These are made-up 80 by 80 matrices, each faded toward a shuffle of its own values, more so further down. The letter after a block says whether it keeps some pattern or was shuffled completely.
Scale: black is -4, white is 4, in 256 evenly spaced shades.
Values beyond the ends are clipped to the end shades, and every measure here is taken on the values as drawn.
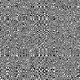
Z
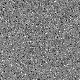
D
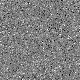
D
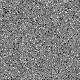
D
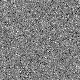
D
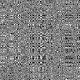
Z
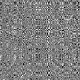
Z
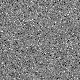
D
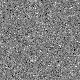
D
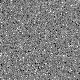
D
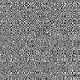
Z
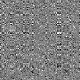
Z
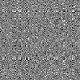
Z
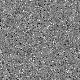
D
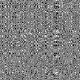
Z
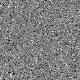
D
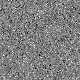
D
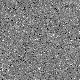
D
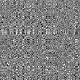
Z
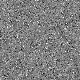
D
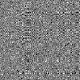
Z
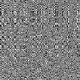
Z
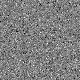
D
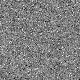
D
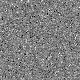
D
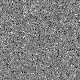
D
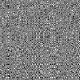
Z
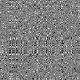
Z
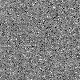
D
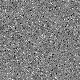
D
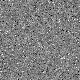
D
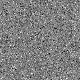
D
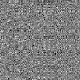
Z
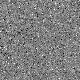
D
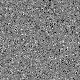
D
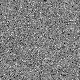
D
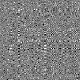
Z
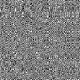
Z
